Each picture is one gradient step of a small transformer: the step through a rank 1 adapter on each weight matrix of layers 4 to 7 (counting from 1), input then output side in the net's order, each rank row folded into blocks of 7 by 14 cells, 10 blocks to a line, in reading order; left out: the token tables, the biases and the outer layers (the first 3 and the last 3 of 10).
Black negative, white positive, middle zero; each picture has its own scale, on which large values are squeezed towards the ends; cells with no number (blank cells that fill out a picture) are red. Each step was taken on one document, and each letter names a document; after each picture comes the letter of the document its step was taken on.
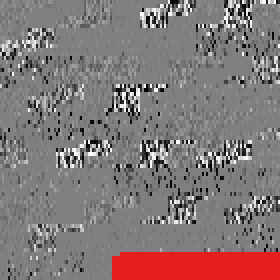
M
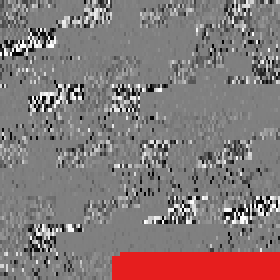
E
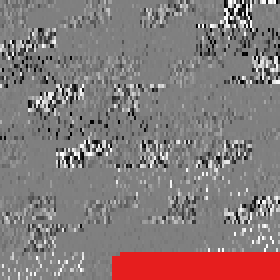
M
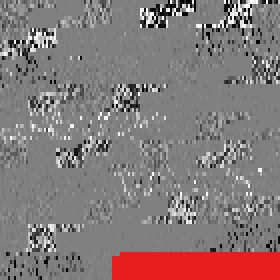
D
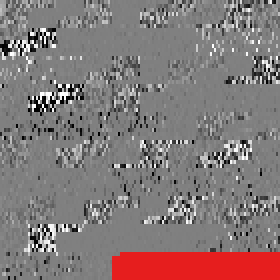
D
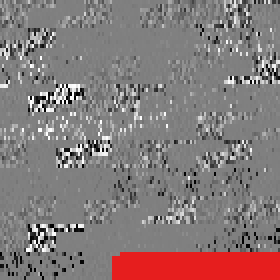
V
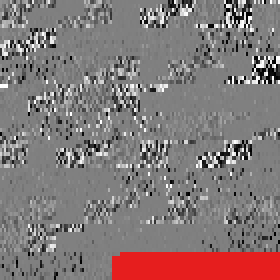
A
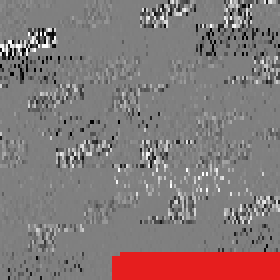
M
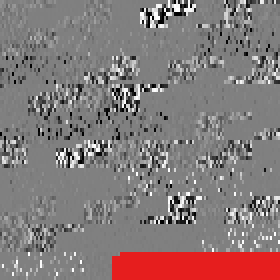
A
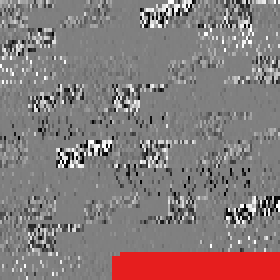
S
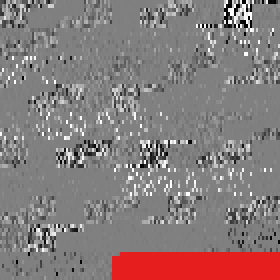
A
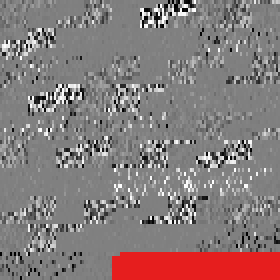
V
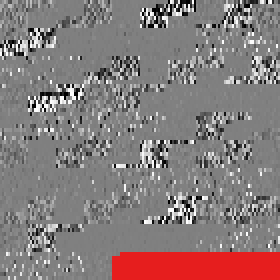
D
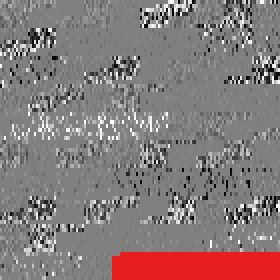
S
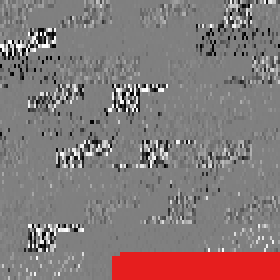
M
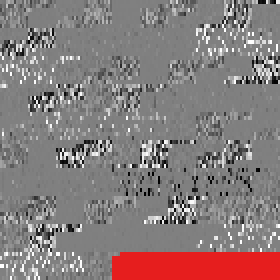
E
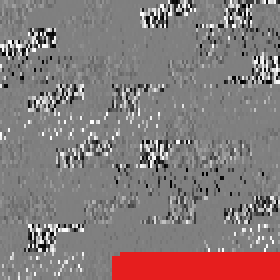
M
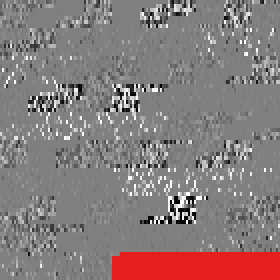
A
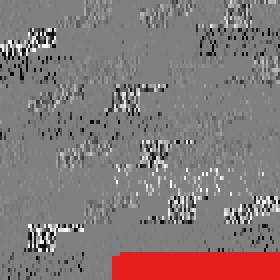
M
